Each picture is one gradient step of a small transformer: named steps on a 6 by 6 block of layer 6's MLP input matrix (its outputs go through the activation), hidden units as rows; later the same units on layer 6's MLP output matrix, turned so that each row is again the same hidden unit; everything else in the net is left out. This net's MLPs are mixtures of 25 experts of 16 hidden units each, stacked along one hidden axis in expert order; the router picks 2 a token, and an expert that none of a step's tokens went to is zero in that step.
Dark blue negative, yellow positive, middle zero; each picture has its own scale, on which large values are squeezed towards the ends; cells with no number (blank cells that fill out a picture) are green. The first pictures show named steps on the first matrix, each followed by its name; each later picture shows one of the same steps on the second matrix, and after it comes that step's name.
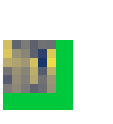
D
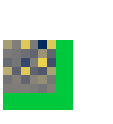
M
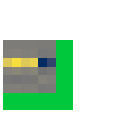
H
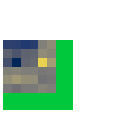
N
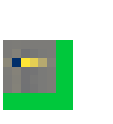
H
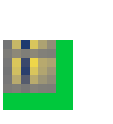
M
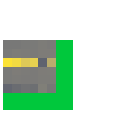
N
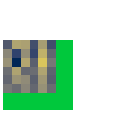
D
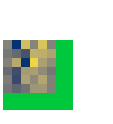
D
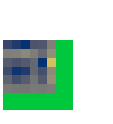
M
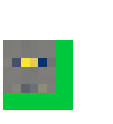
N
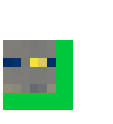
N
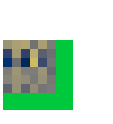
D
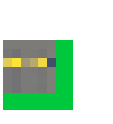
H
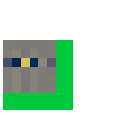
H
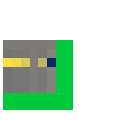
H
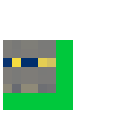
N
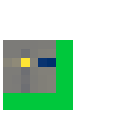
H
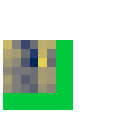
D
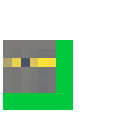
H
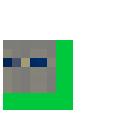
H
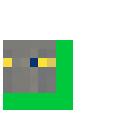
H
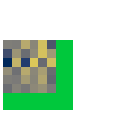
D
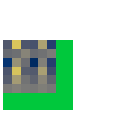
M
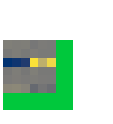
N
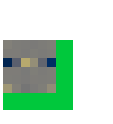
N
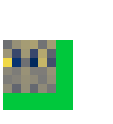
D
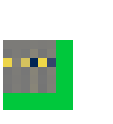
H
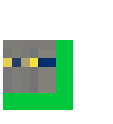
H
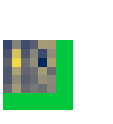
D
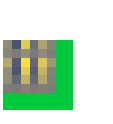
M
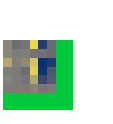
M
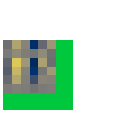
M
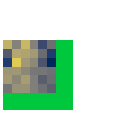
D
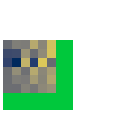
D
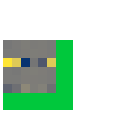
N
